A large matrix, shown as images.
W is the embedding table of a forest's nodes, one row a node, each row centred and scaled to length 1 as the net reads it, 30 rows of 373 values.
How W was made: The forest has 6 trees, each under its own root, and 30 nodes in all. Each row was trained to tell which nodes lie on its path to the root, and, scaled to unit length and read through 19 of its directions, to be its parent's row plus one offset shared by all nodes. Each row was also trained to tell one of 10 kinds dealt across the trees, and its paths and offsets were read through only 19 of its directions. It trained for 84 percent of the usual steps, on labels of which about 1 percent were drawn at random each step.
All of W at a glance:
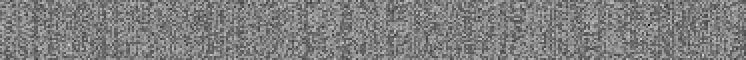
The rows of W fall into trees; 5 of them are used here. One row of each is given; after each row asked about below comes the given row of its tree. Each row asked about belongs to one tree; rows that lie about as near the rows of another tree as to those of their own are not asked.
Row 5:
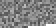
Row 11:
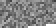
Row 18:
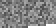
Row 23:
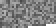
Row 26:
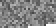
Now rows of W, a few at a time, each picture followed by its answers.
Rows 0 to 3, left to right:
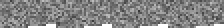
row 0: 18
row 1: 23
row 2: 26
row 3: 26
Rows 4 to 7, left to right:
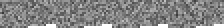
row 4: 18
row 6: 26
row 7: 5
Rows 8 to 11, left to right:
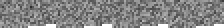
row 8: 11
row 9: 26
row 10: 18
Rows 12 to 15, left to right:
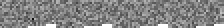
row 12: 5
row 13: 11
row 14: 11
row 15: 18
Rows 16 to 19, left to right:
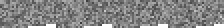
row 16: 23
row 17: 23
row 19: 5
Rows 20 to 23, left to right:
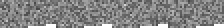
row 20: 23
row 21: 5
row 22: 26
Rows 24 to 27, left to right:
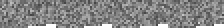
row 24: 23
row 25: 26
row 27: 18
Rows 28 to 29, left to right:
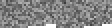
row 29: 5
